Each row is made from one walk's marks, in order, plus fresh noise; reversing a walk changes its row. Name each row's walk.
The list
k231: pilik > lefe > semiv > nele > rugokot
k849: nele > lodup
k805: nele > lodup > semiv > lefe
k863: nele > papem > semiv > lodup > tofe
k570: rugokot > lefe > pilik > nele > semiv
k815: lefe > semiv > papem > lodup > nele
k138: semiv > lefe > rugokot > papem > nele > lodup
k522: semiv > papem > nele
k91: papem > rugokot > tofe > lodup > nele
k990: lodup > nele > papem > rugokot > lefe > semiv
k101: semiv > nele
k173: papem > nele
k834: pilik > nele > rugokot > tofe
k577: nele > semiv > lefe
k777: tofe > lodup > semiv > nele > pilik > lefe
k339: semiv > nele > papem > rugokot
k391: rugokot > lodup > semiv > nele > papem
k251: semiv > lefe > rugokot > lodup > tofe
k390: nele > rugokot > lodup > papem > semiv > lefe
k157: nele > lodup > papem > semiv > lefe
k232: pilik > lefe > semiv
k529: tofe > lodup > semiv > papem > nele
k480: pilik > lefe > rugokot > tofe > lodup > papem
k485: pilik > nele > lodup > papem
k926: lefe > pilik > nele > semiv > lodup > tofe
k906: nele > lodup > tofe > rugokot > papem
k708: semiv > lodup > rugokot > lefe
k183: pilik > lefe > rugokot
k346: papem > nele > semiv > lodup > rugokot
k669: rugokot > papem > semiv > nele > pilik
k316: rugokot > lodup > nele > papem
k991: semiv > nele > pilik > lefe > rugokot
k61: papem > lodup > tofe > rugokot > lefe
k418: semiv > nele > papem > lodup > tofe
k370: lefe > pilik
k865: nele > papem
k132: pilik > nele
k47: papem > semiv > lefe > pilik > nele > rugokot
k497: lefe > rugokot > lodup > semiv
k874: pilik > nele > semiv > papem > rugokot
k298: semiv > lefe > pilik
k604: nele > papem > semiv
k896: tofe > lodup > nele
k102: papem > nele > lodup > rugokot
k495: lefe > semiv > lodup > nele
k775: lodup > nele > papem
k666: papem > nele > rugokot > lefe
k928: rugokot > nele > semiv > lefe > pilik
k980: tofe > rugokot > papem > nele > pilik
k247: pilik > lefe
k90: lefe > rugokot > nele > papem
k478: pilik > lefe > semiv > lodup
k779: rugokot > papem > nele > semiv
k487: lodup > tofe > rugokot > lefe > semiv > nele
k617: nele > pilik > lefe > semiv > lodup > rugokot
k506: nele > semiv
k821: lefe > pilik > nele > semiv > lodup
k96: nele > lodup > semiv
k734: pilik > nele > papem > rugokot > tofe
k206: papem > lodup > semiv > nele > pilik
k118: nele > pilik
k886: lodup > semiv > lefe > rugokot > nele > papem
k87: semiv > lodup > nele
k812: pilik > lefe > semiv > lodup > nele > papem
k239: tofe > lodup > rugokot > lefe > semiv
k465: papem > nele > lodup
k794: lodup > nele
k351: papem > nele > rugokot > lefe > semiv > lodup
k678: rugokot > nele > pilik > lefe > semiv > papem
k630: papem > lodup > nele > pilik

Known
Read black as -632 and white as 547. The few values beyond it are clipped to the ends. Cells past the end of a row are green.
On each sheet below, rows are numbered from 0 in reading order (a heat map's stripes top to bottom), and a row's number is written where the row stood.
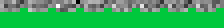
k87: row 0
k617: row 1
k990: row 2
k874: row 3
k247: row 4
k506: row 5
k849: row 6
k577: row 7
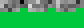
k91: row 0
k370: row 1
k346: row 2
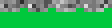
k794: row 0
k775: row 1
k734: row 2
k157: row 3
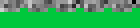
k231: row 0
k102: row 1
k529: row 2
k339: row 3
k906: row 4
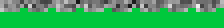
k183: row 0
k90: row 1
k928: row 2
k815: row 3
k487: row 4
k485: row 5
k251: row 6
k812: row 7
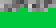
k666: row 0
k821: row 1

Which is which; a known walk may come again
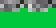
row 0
k239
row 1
k570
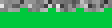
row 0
k418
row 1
k390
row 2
k812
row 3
k101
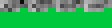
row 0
k91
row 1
k480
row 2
k495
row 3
k926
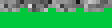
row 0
k794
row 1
k886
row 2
k896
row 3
k834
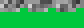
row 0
k465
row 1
k251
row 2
k339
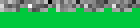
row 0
k298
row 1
k990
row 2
k991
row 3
k497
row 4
k506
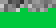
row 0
k138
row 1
k247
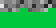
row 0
k96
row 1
k487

